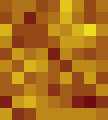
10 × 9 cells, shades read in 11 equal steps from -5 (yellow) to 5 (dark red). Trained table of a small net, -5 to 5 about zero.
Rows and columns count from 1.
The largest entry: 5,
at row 9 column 8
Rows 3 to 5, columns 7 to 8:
-3 -5 / -2 -1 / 1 2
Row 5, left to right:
2 -2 0 -1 4 -1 1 2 1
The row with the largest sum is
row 9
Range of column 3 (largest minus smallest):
7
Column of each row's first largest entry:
4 3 2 2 5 6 7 5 8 2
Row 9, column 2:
-2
